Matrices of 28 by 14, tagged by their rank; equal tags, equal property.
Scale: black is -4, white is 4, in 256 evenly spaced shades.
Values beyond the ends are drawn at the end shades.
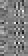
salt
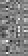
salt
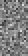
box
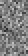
box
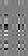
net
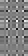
net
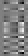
net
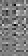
salt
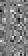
salt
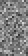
box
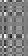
net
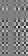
net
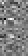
salt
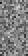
box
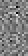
salt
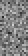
box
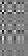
net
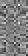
salt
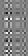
net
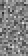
box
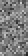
box
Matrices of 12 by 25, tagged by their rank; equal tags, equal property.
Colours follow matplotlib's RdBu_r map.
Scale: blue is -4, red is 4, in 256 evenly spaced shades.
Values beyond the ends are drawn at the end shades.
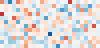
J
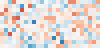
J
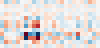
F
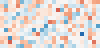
J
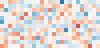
J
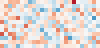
J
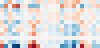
F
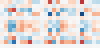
F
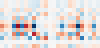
F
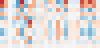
F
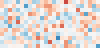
J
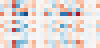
F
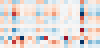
F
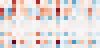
F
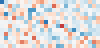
J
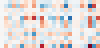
F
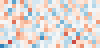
J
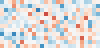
J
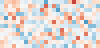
J
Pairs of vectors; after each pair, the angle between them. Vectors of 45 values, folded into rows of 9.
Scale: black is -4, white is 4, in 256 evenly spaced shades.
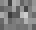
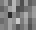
partly aligned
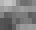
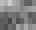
nearly parallel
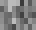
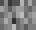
nearly opposite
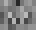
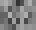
nearly parallel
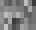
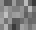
nearly parallel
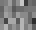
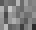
orthogonal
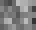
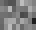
partly aligned
